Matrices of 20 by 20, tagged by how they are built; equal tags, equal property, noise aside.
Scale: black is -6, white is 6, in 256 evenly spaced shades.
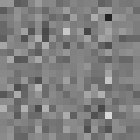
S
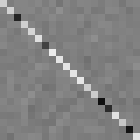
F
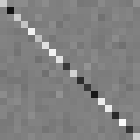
F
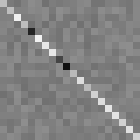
F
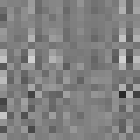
S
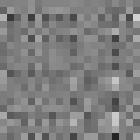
S
